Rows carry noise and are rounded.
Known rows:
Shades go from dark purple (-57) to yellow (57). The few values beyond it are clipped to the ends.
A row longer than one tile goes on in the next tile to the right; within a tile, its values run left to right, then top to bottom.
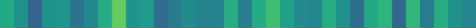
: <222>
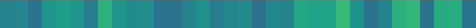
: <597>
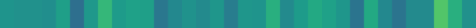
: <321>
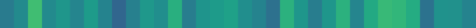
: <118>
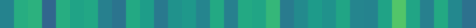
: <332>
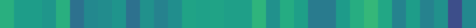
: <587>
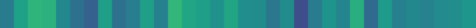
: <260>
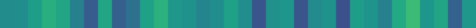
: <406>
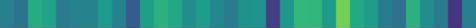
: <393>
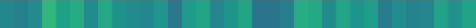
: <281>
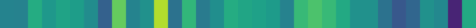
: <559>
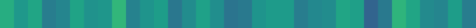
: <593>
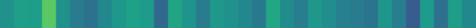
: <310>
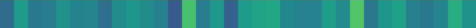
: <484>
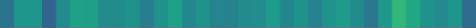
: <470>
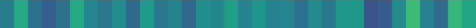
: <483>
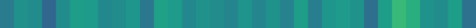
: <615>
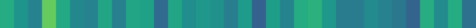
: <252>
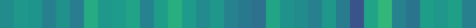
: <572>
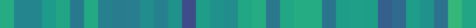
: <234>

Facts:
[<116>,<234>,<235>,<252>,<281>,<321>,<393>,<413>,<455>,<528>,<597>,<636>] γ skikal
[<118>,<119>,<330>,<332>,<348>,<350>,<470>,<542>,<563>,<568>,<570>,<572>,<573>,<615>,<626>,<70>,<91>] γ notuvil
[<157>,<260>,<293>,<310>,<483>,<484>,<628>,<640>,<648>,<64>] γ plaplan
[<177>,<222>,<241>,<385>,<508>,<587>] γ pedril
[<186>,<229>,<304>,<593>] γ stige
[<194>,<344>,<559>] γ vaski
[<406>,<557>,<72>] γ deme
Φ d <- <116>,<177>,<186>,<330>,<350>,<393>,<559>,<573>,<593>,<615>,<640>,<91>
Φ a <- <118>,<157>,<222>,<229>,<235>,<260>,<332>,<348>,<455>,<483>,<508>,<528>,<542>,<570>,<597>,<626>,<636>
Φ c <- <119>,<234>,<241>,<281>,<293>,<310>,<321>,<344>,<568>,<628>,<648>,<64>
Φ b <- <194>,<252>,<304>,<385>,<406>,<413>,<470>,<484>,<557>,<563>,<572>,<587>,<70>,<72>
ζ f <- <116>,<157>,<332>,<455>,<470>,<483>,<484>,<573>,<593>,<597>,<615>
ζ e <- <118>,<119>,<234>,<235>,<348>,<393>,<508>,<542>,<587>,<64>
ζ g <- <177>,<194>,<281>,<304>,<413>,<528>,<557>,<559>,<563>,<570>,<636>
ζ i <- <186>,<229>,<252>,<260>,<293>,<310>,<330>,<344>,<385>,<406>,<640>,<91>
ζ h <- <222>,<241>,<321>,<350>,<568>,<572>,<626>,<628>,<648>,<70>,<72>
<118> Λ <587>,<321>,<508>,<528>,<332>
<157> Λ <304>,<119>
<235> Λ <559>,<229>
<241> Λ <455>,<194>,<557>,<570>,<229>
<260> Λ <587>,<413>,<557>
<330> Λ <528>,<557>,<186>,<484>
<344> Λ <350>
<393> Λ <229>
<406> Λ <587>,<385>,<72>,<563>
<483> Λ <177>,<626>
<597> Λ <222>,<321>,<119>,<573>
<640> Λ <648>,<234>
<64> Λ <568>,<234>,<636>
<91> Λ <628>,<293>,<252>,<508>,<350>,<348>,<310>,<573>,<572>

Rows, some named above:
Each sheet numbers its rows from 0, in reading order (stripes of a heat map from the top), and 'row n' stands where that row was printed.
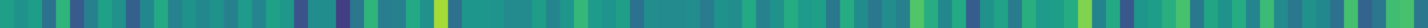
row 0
<72>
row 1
<321>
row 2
<304>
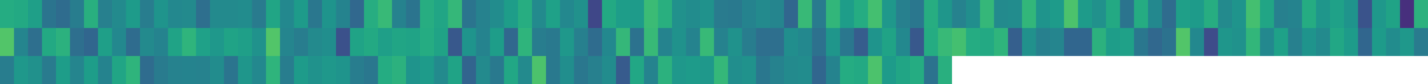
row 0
<350>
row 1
<330>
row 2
<194>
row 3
<385>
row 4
<640>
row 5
<344>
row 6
<573>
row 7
<563>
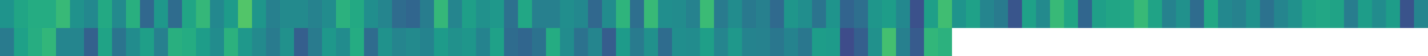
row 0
<413>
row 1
<640>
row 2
<241>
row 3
<260>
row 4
<483>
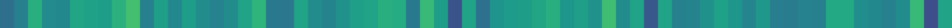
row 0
<570>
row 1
<557>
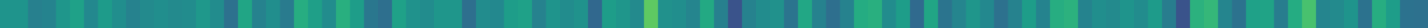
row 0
<116>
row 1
<91>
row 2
<455>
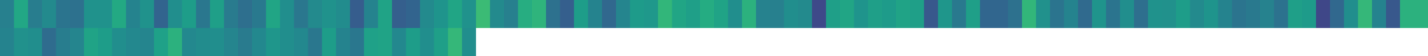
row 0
<628>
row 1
<385>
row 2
<483>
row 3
<70>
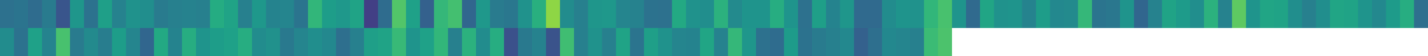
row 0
<157>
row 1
<636>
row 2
<119>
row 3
<563>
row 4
<648>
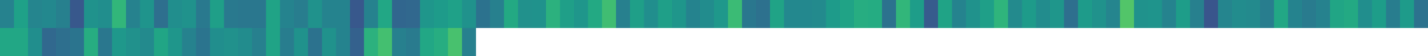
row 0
<628>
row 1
<570>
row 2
<91>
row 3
<350>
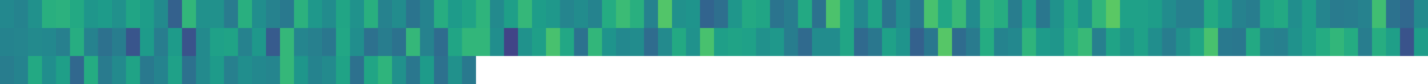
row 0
<528>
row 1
<186>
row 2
<229>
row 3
<64>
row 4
<177>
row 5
<570>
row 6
<348>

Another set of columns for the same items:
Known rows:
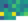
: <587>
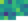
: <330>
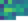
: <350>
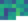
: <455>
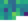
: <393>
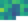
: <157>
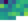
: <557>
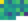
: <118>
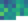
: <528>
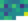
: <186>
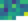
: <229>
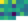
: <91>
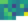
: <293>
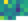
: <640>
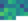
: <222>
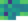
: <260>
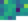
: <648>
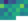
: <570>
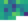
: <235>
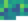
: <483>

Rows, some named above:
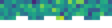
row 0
<281>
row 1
<563>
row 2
<406>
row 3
<455>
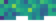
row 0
<332>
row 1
<157>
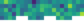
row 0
<252>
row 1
<563>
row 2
<385>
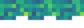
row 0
<484>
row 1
<484>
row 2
<484>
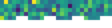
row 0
<64>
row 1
<234>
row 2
<628>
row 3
<483>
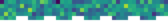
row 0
<177>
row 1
<597>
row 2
<636>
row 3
<593>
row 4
<332>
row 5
<573>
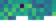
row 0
<72>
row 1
<304>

